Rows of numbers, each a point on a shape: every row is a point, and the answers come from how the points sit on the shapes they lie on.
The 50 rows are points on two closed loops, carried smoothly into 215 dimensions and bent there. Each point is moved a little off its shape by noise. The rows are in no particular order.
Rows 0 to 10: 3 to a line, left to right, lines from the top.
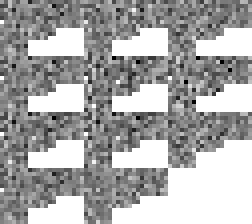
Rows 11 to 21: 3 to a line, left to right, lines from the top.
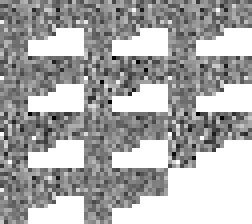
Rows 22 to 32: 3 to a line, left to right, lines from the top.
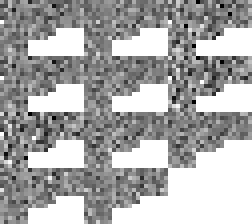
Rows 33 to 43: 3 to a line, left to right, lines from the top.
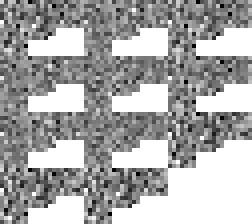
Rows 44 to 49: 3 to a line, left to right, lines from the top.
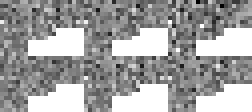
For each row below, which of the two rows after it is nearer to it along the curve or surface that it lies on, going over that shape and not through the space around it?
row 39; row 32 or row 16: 16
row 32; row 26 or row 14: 26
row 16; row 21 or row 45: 45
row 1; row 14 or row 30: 14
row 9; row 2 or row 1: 2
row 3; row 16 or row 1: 1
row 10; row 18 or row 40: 40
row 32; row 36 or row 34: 34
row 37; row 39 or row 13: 39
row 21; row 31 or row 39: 31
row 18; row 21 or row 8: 21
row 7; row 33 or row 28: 28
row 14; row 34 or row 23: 34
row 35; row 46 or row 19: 19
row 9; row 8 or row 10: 8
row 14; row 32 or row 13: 13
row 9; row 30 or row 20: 30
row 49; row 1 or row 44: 1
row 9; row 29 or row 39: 29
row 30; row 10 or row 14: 14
